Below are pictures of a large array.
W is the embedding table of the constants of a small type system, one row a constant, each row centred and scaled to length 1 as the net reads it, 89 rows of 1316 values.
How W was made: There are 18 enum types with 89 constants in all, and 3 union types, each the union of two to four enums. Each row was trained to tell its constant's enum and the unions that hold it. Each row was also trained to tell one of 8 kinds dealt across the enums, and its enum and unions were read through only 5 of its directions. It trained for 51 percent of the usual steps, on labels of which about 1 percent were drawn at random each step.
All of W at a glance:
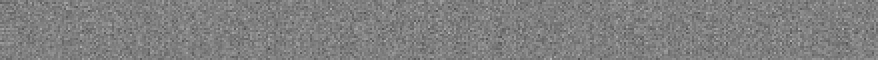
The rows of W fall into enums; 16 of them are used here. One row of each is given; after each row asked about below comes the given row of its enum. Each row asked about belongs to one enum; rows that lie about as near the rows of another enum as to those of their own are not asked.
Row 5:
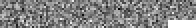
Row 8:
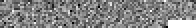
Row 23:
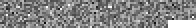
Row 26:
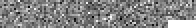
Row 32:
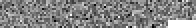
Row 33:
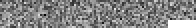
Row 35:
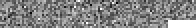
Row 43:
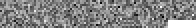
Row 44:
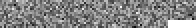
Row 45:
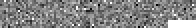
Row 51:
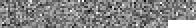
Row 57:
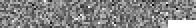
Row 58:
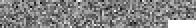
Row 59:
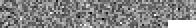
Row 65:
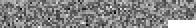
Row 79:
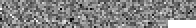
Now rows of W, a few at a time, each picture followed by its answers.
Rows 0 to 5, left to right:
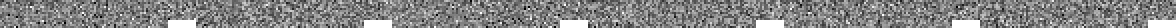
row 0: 23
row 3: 35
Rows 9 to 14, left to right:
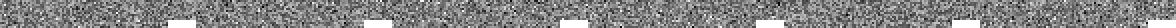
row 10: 79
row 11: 51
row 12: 23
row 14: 32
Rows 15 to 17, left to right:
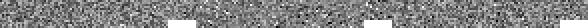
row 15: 58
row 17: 59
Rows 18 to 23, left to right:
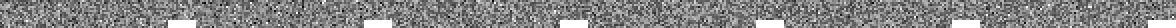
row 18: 35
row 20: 8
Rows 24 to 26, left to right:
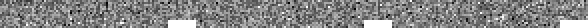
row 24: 23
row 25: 8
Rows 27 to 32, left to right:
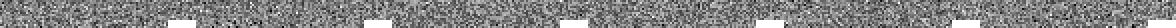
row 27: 5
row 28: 23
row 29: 65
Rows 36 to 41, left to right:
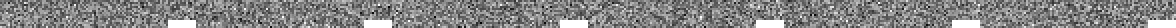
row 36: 35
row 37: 65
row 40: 51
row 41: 26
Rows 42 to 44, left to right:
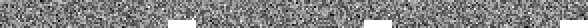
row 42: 58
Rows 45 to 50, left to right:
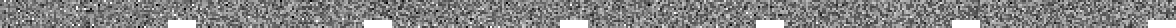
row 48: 8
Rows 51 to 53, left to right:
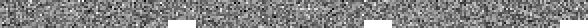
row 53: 26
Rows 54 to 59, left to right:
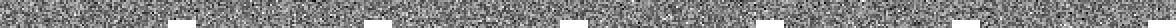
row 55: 33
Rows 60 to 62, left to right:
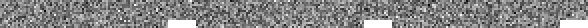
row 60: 43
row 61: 5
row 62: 5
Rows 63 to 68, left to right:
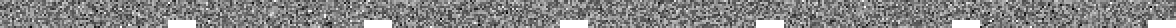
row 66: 5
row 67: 58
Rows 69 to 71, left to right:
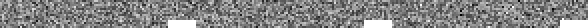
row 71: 51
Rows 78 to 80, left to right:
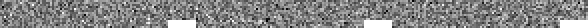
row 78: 65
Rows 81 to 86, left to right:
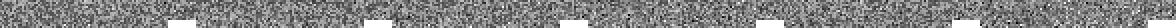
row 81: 65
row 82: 35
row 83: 8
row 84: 33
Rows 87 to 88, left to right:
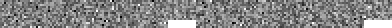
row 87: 59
